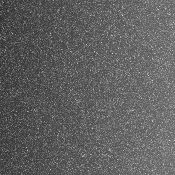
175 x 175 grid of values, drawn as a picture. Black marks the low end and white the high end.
Overall the values sit about 40% of the way up the scale. No row or column stands out. The texture is fine-grained noise. There are no regular stripes. There is an overall slope up to the right.
